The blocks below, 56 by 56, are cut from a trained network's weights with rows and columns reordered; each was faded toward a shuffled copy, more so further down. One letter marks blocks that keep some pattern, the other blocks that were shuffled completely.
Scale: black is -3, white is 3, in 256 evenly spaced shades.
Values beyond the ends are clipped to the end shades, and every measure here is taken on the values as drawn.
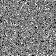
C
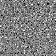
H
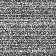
H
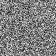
C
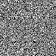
H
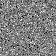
C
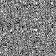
H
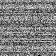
H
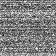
H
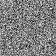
H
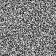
C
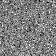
C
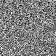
C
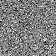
C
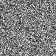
C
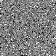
H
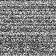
H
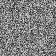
C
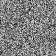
H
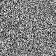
C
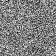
C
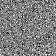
H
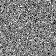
C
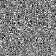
H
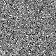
C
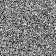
C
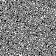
C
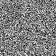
C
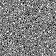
C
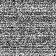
H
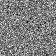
C
